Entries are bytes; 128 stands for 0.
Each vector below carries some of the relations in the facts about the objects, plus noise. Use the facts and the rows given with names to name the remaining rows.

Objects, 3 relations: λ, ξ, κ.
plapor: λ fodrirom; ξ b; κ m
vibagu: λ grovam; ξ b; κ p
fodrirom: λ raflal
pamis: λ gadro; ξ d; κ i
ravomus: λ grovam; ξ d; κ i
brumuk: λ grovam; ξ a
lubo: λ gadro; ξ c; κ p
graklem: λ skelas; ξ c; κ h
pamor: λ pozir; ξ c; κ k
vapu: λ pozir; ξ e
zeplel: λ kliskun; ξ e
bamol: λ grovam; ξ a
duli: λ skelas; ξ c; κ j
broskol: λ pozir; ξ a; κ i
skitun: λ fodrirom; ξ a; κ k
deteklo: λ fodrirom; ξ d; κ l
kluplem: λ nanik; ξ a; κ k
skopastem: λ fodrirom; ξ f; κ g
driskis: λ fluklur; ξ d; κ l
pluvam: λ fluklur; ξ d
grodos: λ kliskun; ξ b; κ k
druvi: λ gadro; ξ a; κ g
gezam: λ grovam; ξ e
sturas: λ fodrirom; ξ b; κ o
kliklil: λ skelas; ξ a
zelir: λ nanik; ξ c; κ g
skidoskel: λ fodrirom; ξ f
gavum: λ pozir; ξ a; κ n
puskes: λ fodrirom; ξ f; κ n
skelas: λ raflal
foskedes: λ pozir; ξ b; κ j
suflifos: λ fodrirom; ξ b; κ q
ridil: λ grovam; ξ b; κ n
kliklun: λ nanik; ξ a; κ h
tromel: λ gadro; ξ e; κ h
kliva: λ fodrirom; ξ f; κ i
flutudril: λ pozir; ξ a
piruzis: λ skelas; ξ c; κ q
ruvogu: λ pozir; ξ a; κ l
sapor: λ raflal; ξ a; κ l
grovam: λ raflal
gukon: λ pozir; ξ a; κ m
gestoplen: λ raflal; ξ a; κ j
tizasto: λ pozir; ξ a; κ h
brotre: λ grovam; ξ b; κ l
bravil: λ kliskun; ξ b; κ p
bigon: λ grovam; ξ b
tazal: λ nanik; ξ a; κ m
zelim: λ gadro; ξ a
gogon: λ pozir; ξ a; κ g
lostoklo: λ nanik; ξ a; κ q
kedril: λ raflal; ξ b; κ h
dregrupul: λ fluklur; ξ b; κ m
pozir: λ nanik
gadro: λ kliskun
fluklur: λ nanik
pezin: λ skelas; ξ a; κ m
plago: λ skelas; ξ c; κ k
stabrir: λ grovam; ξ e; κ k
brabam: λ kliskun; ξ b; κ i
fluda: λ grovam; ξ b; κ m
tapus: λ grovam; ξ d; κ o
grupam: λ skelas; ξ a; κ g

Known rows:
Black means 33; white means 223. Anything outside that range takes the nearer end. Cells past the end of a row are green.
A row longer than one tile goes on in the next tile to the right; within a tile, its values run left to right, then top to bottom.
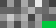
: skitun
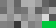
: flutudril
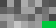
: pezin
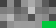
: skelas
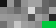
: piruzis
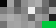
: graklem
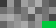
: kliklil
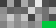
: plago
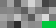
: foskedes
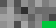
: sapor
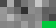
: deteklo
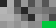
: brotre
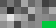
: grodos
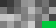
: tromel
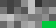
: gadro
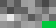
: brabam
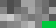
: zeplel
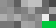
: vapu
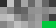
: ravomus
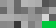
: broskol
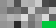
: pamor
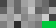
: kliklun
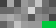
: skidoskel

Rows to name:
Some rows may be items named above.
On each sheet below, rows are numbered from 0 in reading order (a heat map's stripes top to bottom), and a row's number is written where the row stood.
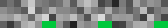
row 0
zelir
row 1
foskedes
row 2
grupam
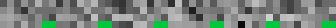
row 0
sapor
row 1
gestoplen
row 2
druvi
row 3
brotre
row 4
ruvogu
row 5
zelim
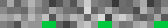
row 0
pluvam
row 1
zelir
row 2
bravil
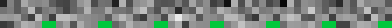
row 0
grupam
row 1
zelim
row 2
suflifos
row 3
grodos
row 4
bigon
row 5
kedril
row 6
grupam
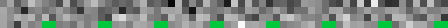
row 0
driskis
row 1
deteklo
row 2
pamis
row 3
tapus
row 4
fluda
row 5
zeplel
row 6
stabrir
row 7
gezam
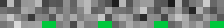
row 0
plapor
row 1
lostoklo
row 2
suflifos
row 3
sturas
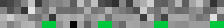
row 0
lubo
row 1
kluplem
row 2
duli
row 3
dregrupul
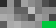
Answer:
grovam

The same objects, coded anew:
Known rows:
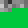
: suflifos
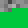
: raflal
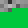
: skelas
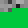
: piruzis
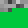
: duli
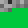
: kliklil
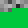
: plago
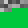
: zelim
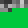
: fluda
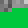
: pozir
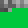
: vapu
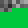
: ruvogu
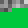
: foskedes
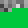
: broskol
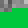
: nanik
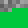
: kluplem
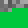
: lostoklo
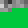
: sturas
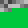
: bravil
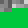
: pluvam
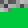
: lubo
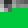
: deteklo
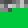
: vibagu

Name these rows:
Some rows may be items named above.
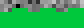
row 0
graklem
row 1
dregrupul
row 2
pamor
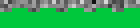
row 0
zeplel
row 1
foskedes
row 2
foskedes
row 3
pezin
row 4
driskis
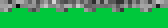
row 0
piruzis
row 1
foskedes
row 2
bigon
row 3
sapor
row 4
brotre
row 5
piruzis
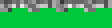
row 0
tapus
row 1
brabam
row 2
ravomus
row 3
brabam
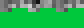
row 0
grovam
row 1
plapor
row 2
grovam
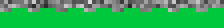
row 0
grodos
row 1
tromel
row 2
ridil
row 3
druvi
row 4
kedril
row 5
zelir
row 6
zelim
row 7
skitun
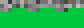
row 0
grupam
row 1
gestoplen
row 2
bigon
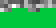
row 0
pamis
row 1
vibagu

